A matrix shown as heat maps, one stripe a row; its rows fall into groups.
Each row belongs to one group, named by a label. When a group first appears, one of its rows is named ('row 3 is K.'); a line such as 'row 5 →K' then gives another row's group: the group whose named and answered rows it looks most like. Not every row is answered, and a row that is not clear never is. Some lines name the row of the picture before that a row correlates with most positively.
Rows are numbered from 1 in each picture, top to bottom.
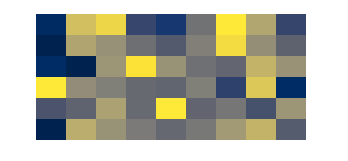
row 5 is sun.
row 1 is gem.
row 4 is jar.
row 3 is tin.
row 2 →gem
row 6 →gem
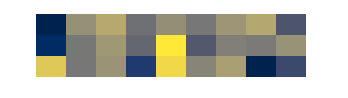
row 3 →sun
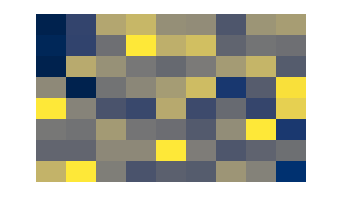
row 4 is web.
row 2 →tin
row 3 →gem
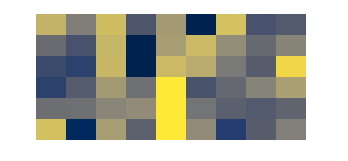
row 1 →sun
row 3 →web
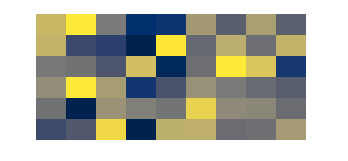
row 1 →jar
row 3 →gem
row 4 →jar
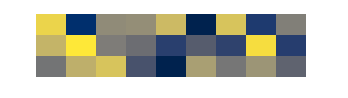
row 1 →sun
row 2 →jar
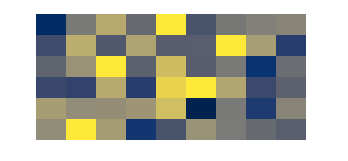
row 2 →gem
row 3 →sun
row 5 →sun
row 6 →jar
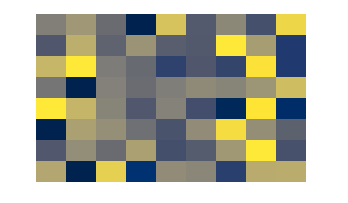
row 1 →sun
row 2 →gem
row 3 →jar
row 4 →web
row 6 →gem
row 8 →web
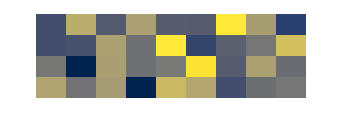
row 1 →gem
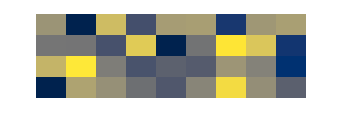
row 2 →gem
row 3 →jar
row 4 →gem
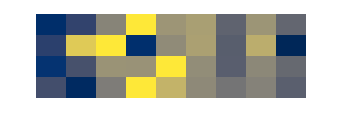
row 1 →tin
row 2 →jar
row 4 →tin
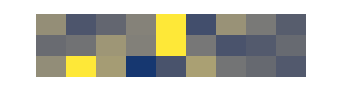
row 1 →sun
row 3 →jar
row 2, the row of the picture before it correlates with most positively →3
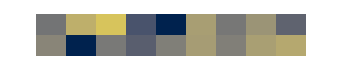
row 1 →jar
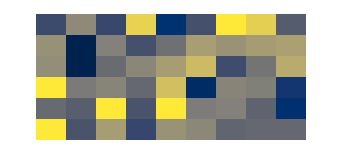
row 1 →gem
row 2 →web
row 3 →web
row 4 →sun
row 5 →sun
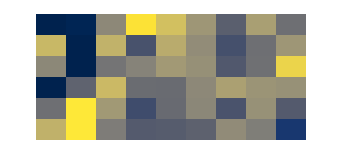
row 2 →web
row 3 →web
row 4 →gem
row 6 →jar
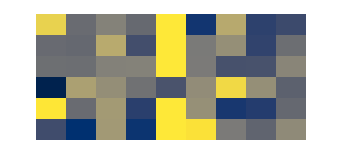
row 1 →sun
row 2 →sun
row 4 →gem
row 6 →web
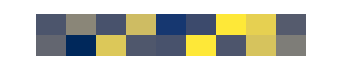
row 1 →gem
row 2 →web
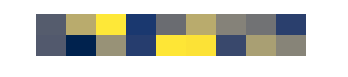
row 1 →jar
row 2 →web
